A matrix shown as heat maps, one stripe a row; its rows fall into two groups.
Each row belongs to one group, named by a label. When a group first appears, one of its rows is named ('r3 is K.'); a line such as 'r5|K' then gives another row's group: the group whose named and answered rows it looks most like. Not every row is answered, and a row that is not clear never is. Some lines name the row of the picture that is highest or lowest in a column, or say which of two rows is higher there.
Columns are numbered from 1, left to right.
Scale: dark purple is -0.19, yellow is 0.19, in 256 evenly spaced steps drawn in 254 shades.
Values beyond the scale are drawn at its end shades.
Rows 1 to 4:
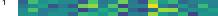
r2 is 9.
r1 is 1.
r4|9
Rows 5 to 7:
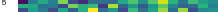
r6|9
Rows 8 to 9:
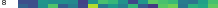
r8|1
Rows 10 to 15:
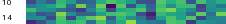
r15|1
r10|1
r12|9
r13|1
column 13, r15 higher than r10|Yes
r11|9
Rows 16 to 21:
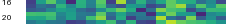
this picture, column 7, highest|20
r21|1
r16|9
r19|9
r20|9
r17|1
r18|1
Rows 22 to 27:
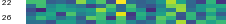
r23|1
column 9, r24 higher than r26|Yes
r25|9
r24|1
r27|1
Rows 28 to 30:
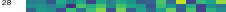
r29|9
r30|9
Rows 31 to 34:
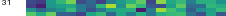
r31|1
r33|1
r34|9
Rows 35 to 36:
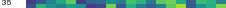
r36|1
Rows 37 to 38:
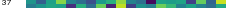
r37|1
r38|9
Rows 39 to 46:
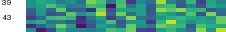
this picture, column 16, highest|41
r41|1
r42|9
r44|1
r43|1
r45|1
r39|9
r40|9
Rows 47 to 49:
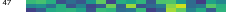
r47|9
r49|1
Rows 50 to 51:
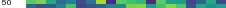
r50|9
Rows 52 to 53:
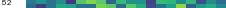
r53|1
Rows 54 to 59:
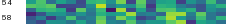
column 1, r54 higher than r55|No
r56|9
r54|9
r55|9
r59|1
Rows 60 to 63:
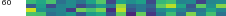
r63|9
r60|9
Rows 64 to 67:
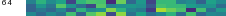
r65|1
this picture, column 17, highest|67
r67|9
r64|9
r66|1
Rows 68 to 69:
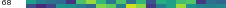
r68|9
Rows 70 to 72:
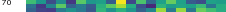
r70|9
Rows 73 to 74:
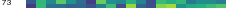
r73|1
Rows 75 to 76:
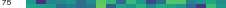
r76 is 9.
